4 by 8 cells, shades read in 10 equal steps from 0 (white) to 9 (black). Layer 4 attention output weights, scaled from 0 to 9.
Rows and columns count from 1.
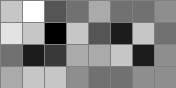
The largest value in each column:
5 8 9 5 6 8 8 5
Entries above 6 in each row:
0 2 3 0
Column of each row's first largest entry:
3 3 2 5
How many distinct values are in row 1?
6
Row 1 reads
2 0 6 5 3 5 5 4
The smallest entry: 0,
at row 1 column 2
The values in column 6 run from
2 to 8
